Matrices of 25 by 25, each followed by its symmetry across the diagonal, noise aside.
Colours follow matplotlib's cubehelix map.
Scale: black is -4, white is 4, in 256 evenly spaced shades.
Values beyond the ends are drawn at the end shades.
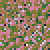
symmetric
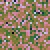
neither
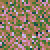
antisymmetric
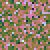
neither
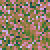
antisymmetric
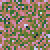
symmetric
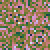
antisymmetric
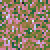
neither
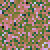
symmetric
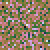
antisymmetric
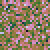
neither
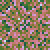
symmetric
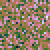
antisymmetric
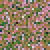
antisymmetric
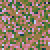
antisymmetric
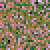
neither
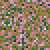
neither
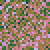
symmetric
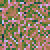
symmetric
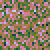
neither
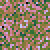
symmetric
